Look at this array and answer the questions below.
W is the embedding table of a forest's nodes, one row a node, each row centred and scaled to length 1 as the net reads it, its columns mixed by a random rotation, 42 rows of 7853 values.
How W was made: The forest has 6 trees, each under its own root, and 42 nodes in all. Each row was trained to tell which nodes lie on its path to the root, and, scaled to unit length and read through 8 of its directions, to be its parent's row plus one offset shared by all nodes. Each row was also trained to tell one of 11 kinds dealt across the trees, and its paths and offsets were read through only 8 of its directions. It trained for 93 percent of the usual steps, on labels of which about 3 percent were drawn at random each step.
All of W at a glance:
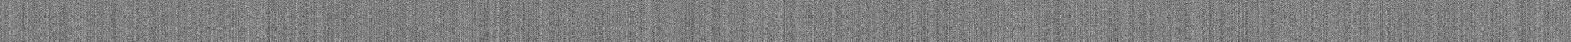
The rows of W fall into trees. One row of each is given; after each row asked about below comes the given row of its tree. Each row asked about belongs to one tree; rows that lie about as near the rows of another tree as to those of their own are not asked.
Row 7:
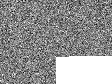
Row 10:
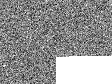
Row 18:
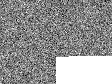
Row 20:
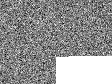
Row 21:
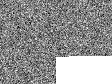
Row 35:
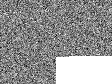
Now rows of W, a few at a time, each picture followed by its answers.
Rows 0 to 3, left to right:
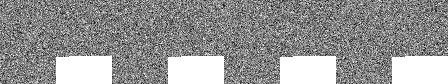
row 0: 21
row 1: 35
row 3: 20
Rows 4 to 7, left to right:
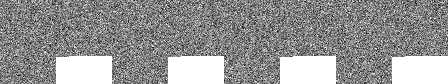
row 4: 10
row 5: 7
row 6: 21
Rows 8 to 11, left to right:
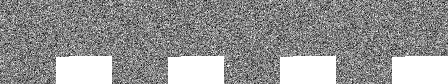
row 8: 10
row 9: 20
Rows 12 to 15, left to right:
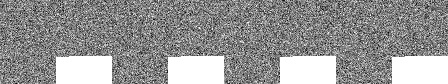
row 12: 18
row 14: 18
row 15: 7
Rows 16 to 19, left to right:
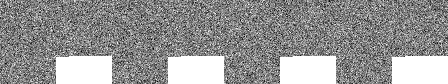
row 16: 21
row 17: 35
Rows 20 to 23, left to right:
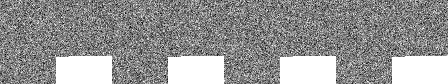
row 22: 7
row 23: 21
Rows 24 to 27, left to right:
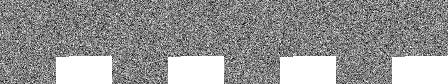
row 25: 7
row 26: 20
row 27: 10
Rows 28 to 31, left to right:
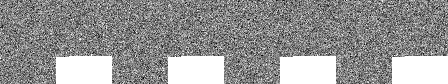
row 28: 10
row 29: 10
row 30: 18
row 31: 21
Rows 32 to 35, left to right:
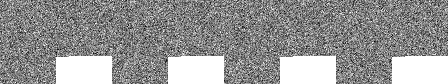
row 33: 21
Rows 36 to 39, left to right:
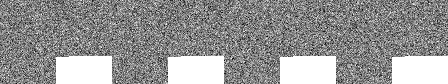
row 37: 18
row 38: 20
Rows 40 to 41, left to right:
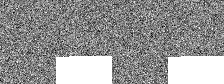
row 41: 21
